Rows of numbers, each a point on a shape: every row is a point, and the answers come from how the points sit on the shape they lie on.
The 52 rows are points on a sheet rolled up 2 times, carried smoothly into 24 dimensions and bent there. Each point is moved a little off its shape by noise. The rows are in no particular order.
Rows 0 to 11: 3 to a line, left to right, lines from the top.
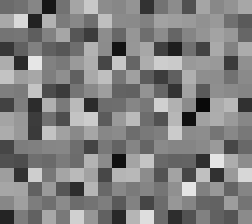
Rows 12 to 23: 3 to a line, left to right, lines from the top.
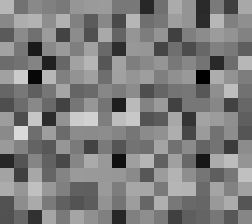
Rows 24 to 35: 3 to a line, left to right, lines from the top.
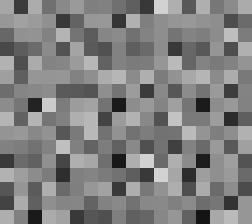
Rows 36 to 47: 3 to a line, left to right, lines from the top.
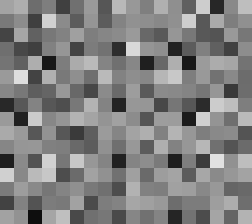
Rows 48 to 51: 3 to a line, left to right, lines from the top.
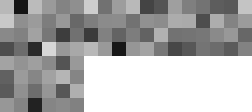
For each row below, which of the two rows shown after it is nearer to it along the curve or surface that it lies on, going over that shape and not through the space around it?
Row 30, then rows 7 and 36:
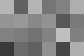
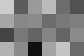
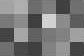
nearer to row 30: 36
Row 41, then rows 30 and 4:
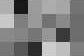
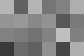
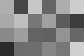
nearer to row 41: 4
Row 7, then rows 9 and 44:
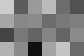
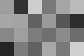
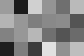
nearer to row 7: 44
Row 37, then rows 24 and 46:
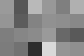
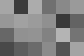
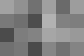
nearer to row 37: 24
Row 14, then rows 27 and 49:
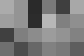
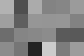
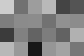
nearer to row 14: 49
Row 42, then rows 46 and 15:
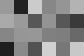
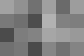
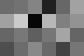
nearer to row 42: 15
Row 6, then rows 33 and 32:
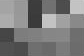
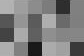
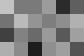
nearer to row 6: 33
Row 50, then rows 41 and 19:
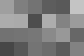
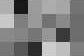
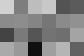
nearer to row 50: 19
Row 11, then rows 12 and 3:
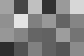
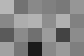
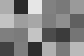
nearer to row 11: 3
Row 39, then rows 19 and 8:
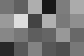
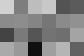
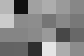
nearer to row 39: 8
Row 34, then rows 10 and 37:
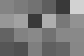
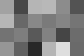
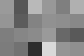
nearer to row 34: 37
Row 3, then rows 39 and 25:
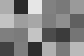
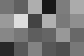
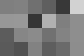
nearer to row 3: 39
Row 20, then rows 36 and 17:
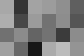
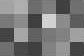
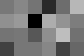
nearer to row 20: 36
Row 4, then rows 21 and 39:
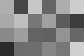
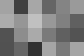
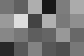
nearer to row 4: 39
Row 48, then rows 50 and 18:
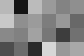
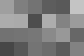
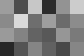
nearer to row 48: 18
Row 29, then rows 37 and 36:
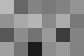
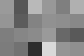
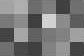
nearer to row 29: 37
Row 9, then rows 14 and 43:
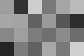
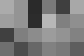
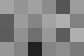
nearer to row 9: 14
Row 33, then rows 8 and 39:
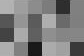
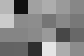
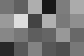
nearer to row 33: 8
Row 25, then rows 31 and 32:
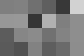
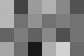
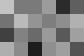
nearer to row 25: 32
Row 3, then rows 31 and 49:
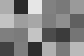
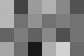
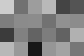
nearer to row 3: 31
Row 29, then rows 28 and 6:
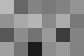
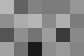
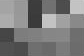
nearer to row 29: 28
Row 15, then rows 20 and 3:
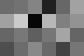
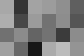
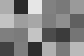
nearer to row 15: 3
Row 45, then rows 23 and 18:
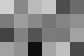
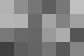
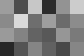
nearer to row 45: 23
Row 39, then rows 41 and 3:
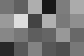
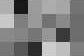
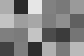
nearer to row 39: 3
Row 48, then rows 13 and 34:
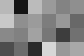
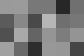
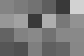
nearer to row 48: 13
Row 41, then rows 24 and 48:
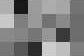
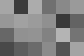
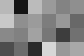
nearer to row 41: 48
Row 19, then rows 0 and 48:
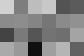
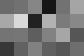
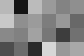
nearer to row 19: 48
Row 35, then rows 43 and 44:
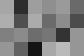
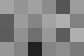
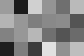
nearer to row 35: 44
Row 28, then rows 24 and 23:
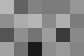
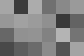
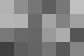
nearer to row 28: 24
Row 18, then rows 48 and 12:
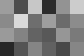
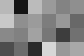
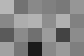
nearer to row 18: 48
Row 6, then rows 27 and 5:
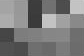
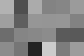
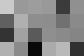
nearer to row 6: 5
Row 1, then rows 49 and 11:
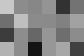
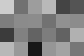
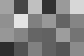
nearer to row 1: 49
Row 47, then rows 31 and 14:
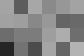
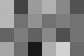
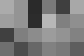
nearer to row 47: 14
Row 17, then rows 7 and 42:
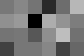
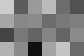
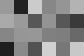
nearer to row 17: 42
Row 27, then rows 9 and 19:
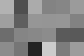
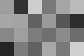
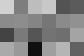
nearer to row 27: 19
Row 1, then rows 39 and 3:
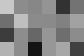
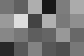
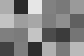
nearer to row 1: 3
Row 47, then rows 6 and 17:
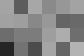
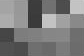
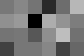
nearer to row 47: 6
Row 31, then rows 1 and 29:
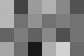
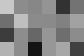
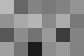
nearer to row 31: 1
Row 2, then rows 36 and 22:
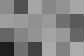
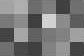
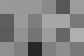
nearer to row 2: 22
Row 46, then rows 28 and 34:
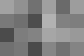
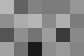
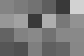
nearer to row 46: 28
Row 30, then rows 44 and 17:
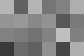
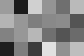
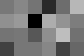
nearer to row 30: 44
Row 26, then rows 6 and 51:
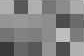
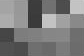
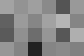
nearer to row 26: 6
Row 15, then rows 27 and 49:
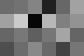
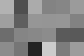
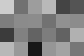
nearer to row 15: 49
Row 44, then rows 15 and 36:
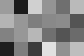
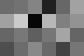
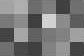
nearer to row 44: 15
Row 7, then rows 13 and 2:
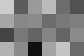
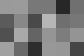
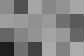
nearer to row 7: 13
